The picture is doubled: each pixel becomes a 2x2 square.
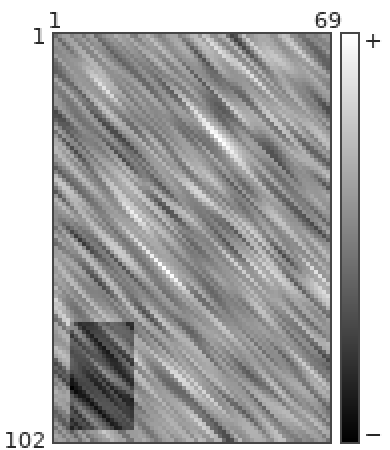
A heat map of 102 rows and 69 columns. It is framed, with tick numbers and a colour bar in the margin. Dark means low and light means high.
The grain runs diagonally down to the right. The bottom left is the ninth with the lowest average. An odd patch, lower than its surroundings, sits in the bottom left. The halves do not mirror each other.
